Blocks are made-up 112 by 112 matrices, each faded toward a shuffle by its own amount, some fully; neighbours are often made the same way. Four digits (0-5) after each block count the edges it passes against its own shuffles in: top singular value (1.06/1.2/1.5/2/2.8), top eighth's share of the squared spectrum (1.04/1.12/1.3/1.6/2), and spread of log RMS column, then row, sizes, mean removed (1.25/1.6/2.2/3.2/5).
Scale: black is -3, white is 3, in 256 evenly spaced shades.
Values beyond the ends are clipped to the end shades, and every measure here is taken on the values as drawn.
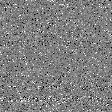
1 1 0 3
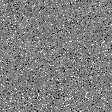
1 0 0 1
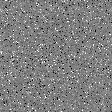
0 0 0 0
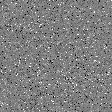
0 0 0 0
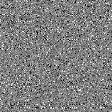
4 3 1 2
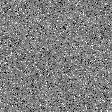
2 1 0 0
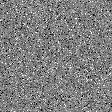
2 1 0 0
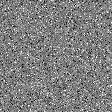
2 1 0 0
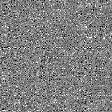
4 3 2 2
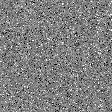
2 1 0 0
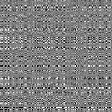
5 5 4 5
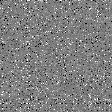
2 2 1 2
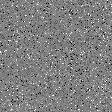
1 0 1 0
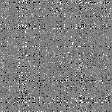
2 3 3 3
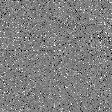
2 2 1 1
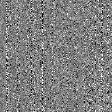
2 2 4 0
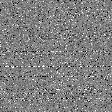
2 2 0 3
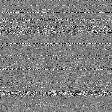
2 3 0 4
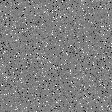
0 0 0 0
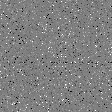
3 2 1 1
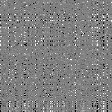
5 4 3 3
